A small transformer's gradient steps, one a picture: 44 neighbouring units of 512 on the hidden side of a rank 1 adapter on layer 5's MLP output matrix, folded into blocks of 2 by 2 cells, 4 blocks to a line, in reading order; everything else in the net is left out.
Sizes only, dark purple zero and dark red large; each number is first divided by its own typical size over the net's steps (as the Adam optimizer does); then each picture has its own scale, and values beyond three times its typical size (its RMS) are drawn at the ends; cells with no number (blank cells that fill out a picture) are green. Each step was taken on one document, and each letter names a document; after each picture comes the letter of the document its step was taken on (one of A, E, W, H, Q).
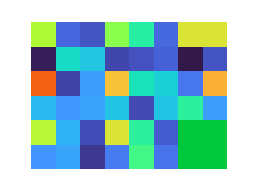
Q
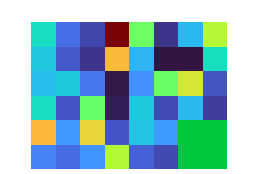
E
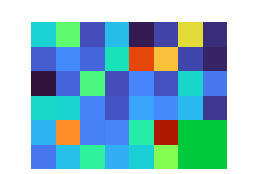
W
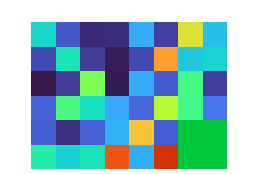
W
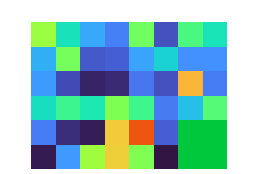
W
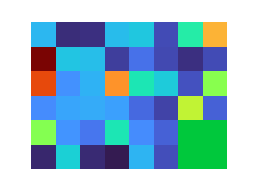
Q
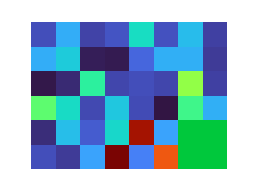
W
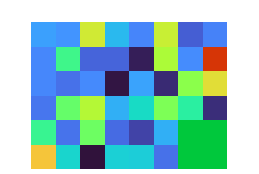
E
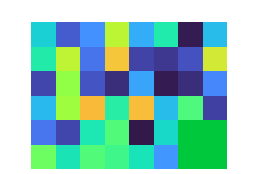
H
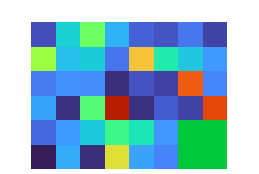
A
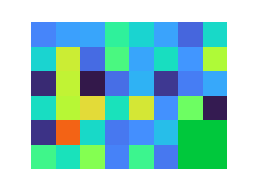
H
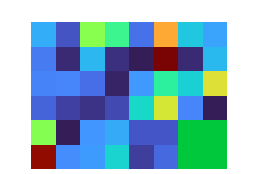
E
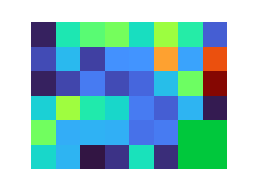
E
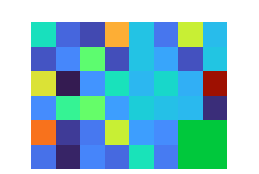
Q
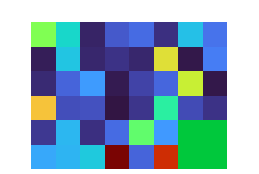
W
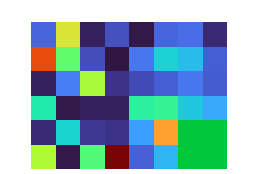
W
